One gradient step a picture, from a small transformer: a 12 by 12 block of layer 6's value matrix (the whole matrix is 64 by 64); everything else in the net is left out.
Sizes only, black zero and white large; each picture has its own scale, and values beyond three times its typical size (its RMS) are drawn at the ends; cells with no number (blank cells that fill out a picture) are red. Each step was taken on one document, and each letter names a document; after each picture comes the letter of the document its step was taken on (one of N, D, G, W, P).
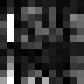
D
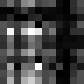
D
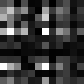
D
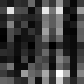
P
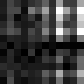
P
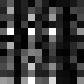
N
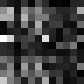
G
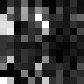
G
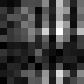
P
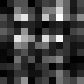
P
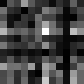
D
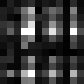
N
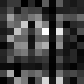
P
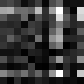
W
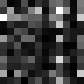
W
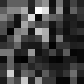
P
